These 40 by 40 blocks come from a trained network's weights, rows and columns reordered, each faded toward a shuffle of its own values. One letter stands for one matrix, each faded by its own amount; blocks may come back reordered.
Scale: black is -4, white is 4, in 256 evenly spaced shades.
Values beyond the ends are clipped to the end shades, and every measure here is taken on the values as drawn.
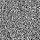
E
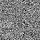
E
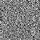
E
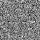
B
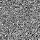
B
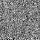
B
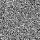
B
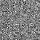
B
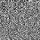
E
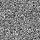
B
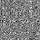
E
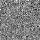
E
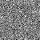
B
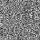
E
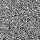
B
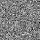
E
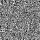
B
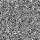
B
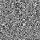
E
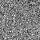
B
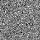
B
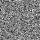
B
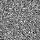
B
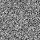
B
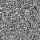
E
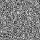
E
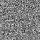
E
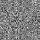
E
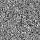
B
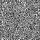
B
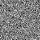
B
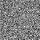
B
